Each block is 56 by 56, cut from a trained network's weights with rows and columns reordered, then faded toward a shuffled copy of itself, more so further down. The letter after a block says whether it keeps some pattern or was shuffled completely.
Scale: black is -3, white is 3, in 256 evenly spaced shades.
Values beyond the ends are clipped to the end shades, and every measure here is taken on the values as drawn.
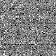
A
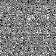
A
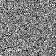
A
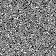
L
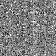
A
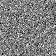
L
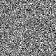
A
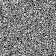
L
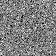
L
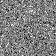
L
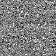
A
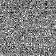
A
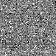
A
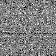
A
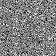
L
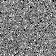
L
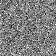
L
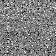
A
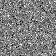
L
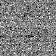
A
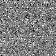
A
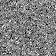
L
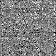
A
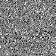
A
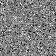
L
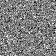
L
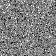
L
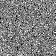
L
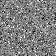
L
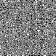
A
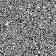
L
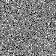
L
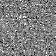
A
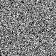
L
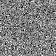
L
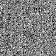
A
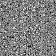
A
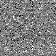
A
